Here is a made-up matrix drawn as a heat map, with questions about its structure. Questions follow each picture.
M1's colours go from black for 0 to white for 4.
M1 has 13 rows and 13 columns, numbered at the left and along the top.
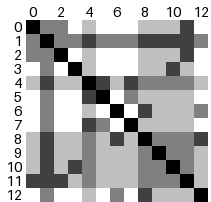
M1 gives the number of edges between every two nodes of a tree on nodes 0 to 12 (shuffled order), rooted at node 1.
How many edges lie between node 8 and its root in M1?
1
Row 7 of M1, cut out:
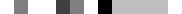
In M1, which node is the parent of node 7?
4
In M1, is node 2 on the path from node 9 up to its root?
no
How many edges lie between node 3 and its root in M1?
2
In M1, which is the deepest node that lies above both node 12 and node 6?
8
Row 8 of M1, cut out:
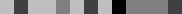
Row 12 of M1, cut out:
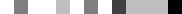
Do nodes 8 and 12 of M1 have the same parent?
no
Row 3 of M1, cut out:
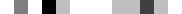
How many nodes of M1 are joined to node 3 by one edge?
1
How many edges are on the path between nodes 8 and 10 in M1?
2
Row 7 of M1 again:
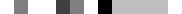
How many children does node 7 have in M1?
0
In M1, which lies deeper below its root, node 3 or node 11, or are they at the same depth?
node 3
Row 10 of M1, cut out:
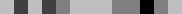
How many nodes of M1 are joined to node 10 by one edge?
2
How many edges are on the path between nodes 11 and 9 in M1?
2
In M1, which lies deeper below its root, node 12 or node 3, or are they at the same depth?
the same depth
